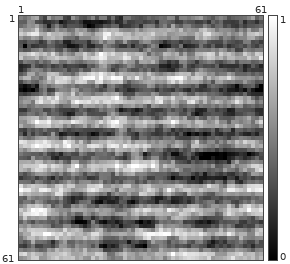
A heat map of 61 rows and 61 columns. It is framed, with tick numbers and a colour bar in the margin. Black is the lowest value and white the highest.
Ninth with the lowest average: middle right. Average level on the scale: 50%. Stripes: horizontal, repeating 11 times. Grain: streaks across.
